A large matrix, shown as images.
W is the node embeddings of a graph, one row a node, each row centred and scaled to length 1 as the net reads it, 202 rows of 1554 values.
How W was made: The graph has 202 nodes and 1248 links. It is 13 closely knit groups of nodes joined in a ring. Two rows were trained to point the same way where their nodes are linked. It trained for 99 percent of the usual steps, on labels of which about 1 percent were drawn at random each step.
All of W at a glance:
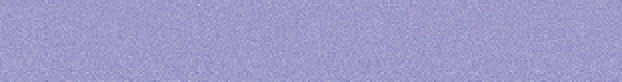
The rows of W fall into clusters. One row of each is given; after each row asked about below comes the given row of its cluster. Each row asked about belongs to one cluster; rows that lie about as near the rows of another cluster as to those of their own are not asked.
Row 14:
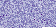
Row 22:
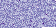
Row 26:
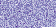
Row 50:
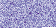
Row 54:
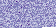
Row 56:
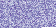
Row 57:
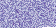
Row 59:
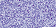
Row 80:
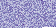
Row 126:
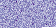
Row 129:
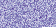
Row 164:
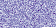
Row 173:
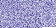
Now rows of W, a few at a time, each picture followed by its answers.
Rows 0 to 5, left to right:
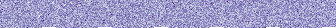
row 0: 129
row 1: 50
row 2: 26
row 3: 57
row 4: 54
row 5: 173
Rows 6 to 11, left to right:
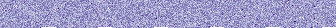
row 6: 57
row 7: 50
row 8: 26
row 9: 54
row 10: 126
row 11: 14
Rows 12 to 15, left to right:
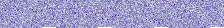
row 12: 126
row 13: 56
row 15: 57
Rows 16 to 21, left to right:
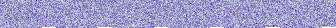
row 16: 26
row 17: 56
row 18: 54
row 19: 57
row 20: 56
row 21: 80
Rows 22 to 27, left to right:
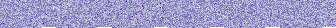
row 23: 129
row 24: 129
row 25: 164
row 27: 173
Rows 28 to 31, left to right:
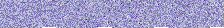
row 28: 22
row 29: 126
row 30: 54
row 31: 50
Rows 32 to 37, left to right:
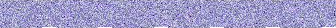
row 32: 50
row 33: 164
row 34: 173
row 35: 26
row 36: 56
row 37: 59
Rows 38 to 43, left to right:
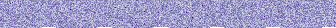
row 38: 164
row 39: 59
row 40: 129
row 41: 80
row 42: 26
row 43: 54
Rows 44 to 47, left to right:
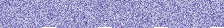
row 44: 59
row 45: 57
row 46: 173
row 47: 80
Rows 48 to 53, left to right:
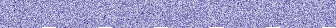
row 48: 164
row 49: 173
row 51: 164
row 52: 126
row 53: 14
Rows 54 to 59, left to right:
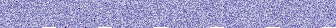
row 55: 173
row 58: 59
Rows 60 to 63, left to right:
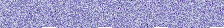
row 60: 50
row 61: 164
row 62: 59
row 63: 126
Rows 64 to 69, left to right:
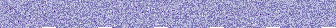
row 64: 80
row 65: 173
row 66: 56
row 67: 129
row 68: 173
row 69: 56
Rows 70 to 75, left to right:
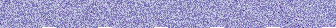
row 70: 14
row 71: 50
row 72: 14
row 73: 173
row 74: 57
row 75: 59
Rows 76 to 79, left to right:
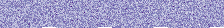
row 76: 50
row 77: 126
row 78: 56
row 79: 126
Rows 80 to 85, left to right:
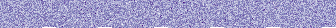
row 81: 59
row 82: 173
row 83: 14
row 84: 164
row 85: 126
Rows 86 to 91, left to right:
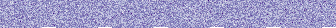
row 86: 164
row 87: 173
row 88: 56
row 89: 59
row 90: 173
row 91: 164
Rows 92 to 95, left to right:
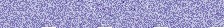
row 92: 126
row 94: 126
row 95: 59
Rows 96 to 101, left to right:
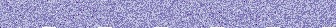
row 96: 80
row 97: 22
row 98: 59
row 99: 14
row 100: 164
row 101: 129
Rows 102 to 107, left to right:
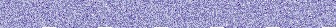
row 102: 14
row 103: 50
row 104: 164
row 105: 26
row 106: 56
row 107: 22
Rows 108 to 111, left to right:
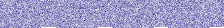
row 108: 56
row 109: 54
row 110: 50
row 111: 126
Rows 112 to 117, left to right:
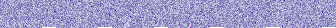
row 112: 26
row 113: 126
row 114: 50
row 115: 129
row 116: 57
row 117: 129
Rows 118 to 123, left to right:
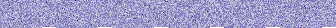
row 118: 173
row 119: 59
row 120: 14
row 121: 50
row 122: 56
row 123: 54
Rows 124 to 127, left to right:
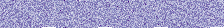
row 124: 57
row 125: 173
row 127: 173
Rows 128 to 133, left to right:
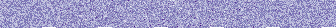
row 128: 50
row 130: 59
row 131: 56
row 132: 22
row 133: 56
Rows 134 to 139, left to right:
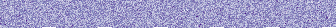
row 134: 164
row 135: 56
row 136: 59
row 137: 126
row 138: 129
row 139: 129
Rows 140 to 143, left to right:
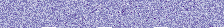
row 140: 126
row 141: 164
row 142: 56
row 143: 126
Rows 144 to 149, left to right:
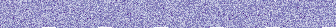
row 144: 22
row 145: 80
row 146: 57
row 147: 50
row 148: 26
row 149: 54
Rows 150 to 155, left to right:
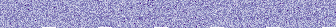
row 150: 26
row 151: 80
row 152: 26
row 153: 57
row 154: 26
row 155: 26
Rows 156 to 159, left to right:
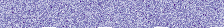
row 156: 129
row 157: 57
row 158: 80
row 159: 57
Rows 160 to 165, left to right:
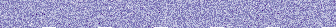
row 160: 173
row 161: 22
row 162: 57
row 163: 26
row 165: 22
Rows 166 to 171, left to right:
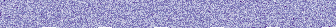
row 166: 129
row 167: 14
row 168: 22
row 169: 164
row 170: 54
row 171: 126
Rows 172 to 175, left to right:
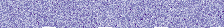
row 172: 80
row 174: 26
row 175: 50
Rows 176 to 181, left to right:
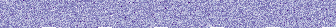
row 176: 56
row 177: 54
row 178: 22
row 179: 22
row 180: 57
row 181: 26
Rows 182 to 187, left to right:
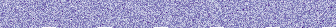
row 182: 57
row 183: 57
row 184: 57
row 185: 50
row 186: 126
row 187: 129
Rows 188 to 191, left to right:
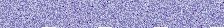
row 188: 126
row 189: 14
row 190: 126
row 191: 80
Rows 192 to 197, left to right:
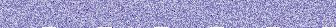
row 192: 50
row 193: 59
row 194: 80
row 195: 57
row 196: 173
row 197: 54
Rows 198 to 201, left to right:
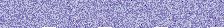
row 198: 164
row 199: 22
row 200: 59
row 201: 129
